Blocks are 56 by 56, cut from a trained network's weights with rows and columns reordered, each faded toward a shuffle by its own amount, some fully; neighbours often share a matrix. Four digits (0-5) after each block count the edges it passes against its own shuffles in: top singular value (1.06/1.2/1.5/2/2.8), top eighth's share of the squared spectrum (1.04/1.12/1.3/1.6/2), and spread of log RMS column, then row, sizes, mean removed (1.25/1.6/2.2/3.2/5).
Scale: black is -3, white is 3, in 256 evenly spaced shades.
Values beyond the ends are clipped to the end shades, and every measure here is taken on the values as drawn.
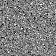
0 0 0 0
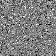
1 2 0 1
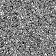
0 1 0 0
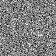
2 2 0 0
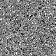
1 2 0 0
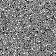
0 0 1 0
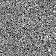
1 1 0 0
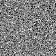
2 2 0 0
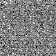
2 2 1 0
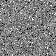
0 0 0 0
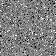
0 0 0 0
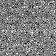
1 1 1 0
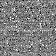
1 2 1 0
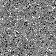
0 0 0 0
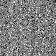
1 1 0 0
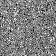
0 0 0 0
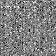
2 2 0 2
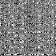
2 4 0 3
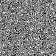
1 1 0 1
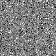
1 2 0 1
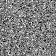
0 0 0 0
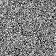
0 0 0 0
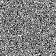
1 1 0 0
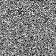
2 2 0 0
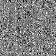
1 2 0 1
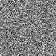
3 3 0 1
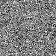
1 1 0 0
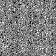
2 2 0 1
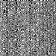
3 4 1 3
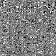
2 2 0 2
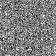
1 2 0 1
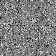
1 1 0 1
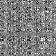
3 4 1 3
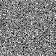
1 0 0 0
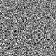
3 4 1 2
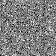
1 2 0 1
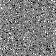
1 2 0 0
